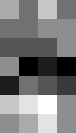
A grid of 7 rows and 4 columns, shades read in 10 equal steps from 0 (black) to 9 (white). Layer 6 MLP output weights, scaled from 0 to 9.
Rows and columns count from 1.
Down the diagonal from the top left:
6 4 3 0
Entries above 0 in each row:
4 4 4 2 4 4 4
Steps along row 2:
same up same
